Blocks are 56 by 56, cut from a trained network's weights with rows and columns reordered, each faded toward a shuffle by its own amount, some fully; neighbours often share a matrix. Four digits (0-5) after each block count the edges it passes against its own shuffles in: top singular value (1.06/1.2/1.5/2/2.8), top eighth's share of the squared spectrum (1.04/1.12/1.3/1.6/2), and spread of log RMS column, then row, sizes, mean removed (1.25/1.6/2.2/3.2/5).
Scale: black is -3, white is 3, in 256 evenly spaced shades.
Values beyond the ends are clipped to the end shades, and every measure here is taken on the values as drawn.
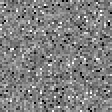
0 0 0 0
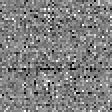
2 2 1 1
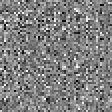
3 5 3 2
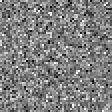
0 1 0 0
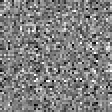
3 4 2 2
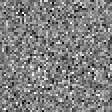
1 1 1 0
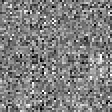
3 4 2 2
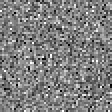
0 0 0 0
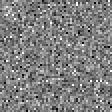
0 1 0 0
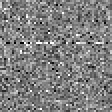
2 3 0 1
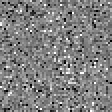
0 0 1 0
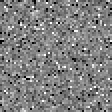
0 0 0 0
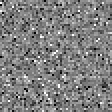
1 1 0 0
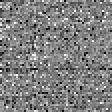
1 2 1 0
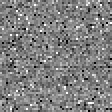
1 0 0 0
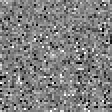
1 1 1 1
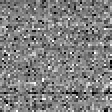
2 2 2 1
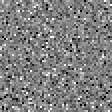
0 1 0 0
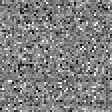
2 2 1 0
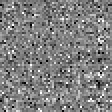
2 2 2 1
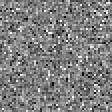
1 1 1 0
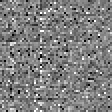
2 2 2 0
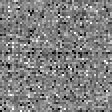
2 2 2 1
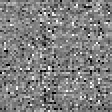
2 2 2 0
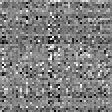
3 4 3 2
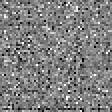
2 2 2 0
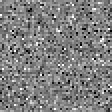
0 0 1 0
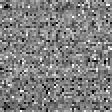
2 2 2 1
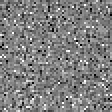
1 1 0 0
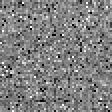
1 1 0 0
